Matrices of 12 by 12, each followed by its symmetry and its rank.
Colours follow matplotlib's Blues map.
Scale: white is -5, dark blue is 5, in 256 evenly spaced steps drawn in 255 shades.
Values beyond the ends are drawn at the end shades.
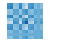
symmetric, rank one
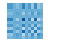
symmetric, rank one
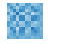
symmetric, rank two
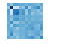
symmetric, rank two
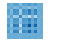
symmetric, rank one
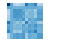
symmetric, rank two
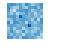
symmetric, full rank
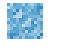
symmetric, full rank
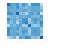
symmetric, rank two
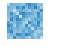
symmetric, full rank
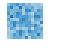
symmetric, full rank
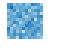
symmetric, full rank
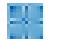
symmetric, rank two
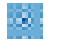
symmetric, rank one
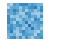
symmetric, full rank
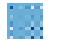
symmetric, rank one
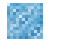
symmetric, full rank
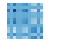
symmetric, rank one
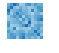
symmetric, full rank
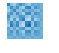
symmetric, rank two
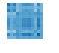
symmetric, rank two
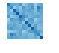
symmetric, full rank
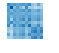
symmetric, rank two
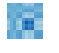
symmetric, rank one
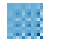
symmetric, rank one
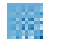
symmetric, rank one
